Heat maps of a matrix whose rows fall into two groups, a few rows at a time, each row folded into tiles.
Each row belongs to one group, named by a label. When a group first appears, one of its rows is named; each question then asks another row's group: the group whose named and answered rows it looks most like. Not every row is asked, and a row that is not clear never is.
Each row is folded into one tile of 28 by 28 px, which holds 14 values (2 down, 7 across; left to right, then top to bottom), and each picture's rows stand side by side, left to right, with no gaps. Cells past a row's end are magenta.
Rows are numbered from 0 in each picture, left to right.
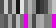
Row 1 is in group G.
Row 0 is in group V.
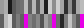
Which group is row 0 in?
G
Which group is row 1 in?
V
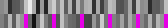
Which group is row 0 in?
G
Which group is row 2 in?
V
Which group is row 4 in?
G
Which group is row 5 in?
G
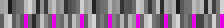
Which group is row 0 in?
G
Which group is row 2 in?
G
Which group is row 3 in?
G
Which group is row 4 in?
G
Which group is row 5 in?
G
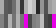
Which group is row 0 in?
G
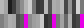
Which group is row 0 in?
G
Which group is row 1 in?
G
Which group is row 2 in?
V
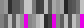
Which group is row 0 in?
G
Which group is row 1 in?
G
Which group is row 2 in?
G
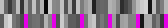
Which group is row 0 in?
G
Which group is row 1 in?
V
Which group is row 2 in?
V
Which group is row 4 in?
G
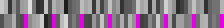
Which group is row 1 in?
G
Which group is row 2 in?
G
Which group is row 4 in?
G
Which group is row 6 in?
G
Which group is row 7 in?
G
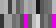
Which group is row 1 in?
G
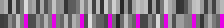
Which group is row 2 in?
G
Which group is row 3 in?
V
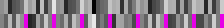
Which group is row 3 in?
G
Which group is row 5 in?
G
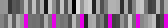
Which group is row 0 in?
G
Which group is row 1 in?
V
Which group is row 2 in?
V
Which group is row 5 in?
G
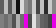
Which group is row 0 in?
V
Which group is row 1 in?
V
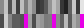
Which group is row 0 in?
V
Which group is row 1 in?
G
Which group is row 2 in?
G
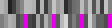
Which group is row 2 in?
G
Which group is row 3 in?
V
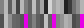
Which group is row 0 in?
V
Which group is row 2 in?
G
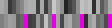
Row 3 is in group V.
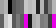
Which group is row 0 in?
G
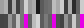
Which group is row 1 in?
G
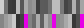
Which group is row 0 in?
G
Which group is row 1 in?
G
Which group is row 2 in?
G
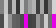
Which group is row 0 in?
V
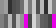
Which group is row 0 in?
G
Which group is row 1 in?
V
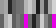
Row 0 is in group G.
